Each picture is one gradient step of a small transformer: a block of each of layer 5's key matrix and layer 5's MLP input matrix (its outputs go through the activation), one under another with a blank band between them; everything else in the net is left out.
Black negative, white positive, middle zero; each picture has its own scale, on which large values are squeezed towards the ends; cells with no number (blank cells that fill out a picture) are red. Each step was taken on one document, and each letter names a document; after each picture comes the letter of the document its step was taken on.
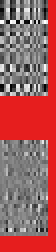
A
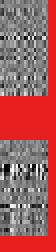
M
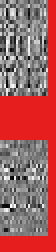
M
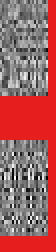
M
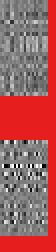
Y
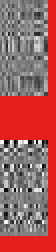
Y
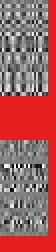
Y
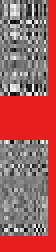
A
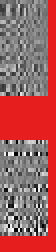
A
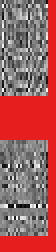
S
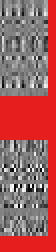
M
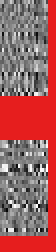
A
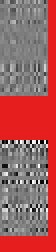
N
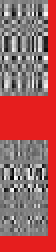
Y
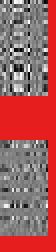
S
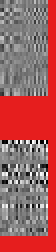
N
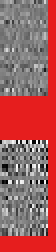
N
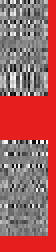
S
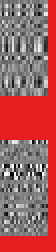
Y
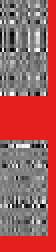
S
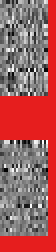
S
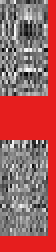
S
